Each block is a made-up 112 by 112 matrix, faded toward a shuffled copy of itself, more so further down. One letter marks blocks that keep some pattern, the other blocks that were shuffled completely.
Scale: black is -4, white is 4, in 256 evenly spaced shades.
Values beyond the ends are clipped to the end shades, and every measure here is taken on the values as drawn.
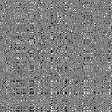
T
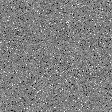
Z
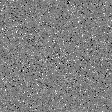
Z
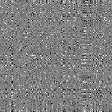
T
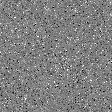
Z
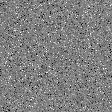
Z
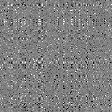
T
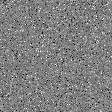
Z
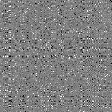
T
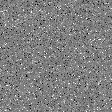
Z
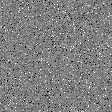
Z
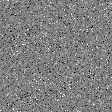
Z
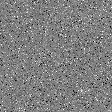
Z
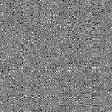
T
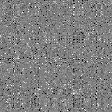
T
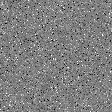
Z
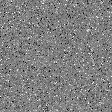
Z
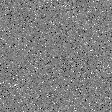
Z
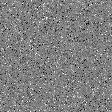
Z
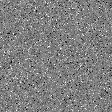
Z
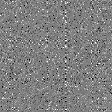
T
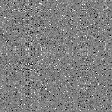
T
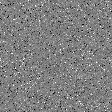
Z
